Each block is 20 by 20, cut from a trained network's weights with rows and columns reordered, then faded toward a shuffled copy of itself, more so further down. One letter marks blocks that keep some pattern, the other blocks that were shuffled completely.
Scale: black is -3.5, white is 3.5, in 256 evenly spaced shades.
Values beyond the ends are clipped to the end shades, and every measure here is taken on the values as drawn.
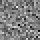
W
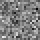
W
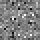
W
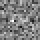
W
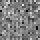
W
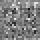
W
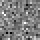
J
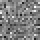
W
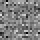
W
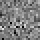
W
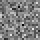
J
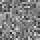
J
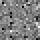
W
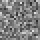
J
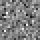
J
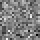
J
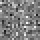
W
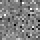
J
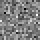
J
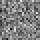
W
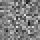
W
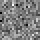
J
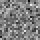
J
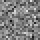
J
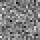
J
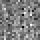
W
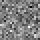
J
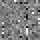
W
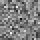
J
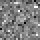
J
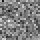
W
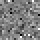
J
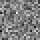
J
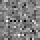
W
